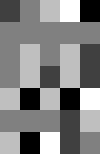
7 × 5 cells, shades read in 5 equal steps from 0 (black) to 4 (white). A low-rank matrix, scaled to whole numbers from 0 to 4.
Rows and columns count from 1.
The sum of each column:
15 12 17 14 13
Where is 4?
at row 1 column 4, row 5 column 5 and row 7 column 3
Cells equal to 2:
13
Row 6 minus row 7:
-1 2 -2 0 1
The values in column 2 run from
0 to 3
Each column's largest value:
3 3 4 4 4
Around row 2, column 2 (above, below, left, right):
2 3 2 2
